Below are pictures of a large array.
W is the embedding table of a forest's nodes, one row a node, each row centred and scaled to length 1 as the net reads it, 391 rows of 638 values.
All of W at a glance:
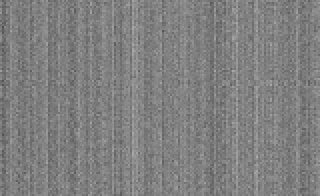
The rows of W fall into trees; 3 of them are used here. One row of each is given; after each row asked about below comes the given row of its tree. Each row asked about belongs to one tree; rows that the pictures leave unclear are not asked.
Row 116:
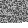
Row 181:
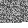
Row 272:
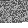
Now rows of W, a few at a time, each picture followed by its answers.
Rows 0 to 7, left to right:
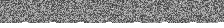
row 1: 116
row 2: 272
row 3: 272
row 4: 181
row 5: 116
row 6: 181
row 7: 116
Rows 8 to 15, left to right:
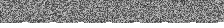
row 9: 116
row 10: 116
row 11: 181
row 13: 181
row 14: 272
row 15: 272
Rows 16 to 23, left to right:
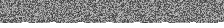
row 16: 116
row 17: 116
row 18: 272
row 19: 116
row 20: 116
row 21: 116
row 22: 116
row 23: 272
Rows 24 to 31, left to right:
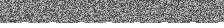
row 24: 116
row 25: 116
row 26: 272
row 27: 116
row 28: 116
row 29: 272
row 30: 181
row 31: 272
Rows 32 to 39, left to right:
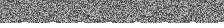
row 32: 272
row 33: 181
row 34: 272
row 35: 116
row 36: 272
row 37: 116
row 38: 181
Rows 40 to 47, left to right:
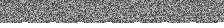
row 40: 272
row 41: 272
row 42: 181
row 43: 272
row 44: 272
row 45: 116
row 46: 116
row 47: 272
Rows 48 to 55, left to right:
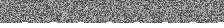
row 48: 181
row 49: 272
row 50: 116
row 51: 272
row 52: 272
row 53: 272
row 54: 272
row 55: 116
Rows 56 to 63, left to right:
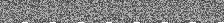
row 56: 272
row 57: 181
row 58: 272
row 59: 116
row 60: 181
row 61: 272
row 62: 272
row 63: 272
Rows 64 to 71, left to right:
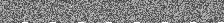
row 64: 272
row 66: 272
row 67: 116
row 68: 272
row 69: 181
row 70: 116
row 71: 116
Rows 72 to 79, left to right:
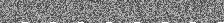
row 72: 116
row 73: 116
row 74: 116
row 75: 272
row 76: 116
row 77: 116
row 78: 116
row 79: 272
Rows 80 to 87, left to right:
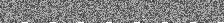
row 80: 116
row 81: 181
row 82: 116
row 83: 272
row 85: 272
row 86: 272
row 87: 116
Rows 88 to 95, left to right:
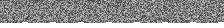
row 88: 272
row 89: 272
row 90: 272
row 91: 272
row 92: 272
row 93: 116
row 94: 272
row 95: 181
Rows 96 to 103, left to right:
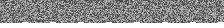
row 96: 272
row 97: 116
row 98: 272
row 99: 272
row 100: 272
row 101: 272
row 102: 272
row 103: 181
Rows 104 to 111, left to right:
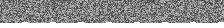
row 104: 272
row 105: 116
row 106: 272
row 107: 116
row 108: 272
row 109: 272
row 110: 116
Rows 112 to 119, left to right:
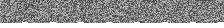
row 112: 116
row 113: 181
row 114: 116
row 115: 272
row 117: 272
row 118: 181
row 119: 272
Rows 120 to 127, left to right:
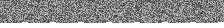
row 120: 272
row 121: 181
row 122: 181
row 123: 272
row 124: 116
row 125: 272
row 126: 116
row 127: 181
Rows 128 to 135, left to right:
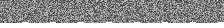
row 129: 181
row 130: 272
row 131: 116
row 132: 116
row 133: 116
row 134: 272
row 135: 181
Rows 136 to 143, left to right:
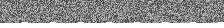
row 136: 272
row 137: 272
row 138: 181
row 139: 272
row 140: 116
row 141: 116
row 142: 116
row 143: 116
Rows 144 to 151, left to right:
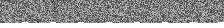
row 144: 272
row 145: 116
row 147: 181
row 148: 116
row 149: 181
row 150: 272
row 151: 116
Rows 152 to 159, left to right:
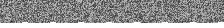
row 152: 116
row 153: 181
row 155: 116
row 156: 116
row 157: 116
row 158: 181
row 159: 116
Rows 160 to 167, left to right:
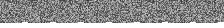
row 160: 272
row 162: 272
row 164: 181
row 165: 272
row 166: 272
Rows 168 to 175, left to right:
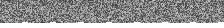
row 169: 272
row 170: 272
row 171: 272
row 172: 181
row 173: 116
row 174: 116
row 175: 116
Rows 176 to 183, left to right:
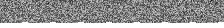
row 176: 272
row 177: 116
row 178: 272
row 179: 181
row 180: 272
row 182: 116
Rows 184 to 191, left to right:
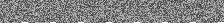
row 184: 116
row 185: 116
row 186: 181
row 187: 181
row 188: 116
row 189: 116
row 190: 272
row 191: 181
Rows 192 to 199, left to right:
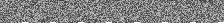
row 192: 181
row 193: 116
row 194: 272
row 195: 116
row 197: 181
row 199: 272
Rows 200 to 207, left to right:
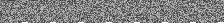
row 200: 272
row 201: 272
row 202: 272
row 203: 181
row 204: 116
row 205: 181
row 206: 181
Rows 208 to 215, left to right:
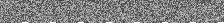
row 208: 181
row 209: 116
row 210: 272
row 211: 272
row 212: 116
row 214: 181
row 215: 272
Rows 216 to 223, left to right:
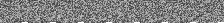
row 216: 181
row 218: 272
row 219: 272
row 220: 116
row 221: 272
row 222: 272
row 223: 116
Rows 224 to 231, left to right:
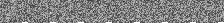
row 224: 116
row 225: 181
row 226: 116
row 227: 272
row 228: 272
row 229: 272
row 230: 272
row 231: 272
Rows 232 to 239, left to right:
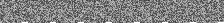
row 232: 116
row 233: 272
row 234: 272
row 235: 181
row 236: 181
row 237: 272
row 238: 181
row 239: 116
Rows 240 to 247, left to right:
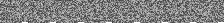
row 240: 181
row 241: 272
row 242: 272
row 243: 116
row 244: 272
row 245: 116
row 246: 116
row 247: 116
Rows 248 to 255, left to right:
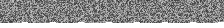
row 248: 116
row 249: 272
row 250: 272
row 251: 116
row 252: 116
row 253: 272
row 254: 272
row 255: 116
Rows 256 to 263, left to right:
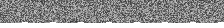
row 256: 181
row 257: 272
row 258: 181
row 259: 272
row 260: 272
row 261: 116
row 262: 181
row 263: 272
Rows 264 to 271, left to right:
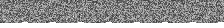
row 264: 272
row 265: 272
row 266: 181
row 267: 272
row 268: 272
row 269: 272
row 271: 181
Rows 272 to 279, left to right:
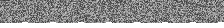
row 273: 181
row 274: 116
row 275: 116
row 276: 272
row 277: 116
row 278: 272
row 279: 181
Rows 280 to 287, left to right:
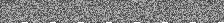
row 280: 272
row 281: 272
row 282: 272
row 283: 272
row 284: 272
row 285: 116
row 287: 272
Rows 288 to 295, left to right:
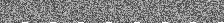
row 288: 272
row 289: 116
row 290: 116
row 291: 181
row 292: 272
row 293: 181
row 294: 116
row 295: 116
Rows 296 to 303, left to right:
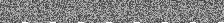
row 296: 181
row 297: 116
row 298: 181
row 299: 116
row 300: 116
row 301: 181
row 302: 272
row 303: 272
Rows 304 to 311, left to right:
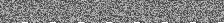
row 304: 116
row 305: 272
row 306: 272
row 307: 116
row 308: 116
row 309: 272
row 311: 272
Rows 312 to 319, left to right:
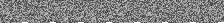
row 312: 116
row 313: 181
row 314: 272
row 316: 116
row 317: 116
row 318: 181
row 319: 272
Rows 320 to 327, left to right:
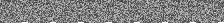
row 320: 272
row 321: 272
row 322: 181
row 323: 272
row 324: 272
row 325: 181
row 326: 181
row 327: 272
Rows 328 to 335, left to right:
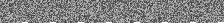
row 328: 116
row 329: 181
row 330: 181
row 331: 116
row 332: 272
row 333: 116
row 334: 181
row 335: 116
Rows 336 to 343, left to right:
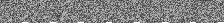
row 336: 272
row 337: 116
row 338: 116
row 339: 272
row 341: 181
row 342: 116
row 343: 272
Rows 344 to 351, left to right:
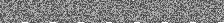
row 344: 116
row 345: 116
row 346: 116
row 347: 116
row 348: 272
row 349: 181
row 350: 181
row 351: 272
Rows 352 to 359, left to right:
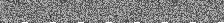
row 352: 272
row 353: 181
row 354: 272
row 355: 272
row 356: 116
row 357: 272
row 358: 272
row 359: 272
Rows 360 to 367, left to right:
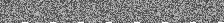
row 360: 272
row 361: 116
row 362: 116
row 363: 272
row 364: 181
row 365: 181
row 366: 116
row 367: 181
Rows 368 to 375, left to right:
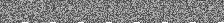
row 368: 272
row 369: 116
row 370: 272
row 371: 181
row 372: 272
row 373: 181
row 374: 272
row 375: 272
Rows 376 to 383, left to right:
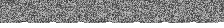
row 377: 181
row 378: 181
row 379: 181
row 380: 181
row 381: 272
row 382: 116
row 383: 116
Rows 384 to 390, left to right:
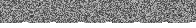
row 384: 272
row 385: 116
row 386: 181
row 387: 116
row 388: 272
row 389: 116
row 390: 272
